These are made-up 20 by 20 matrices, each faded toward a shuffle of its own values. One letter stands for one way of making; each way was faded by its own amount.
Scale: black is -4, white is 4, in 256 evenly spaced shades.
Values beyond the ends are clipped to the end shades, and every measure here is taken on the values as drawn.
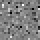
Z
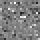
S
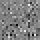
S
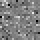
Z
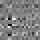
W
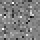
S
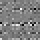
W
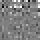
W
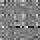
W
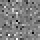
Z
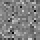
S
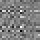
W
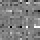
W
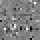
S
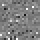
Z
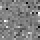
Z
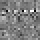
W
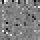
S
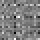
W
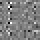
W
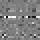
W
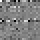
W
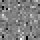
Z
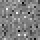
Z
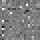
S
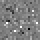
Z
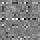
W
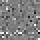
S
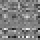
W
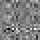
W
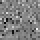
S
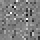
S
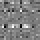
W
